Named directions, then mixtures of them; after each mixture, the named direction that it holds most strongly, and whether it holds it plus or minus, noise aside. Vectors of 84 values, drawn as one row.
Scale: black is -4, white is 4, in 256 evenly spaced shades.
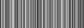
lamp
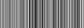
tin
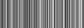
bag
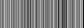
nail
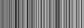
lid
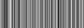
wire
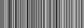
lid, plus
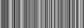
wire, plus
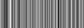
wire, plus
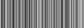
lamp, minus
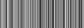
bag, minus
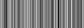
wire, plus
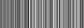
tin, minus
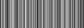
lamp, plus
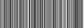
nail, minus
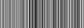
tin, plus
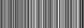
tin, minus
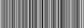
tin, plus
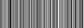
wire, minus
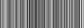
tin, plus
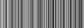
bag, minus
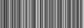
wire, plus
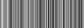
bag, minus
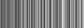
lid, plus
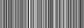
tin, minus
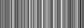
lamp, plus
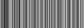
wire, plus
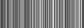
bag, plus
